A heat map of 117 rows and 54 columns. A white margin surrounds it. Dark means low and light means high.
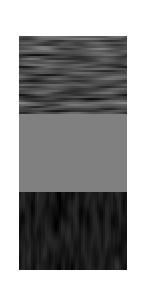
It is made of 3 by 1 panels. Panel 1,1: low, streaked across. Panel 2,1: middling, flat. Panel 3,1: very low, streaked downward, faint in contrast.
